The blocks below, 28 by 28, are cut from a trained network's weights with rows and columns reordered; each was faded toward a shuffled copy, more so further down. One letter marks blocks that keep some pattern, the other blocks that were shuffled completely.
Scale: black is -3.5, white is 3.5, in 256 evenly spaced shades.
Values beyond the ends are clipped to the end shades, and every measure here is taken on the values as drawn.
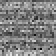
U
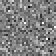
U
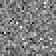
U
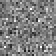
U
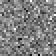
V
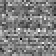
U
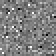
V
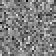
V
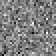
U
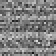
U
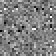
U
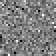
V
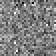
V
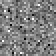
V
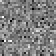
U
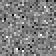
V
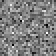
U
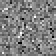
V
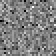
V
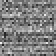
U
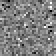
U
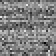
U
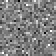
V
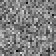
V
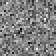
V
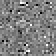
U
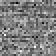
U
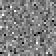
V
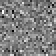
U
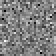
V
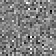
U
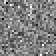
V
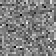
U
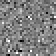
U
